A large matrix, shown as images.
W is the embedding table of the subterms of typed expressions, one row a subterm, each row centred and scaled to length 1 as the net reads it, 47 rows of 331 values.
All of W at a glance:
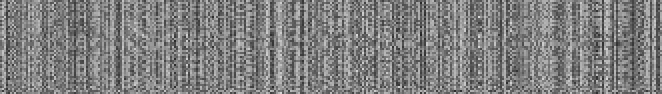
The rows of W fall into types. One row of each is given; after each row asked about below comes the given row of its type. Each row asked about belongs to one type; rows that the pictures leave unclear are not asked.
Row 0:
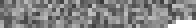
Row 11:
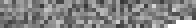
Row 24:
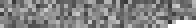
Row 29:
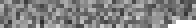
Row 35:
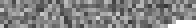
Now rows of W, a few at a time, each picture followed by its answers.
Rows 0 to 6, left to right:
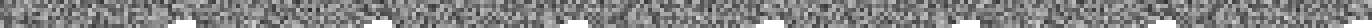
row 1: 11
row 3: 35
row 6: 35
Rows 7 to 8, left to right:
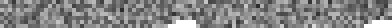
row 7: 35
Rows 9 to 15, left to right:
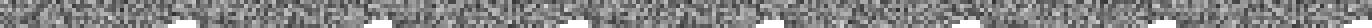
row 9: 35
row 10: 0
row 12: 0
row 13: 11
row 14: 24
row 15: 11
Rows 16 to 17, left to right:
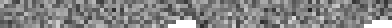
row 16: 11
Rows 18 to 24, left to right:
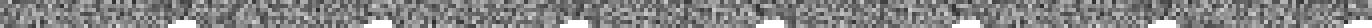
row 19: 35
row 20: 29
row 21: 0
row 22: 0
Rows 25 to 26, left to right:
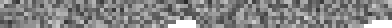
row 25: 11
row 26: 35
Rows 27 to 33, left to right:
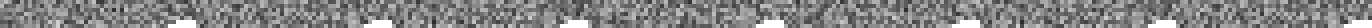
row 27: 11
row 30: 0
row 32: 29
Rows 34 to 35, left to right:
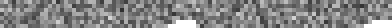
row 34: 35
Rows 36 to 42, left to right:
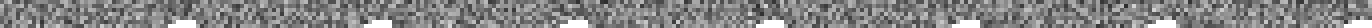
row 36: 29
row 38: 11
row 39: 24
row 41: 11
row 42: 24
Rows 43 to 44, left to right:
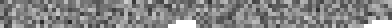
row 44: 35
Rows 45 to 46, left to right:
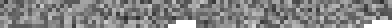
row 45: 24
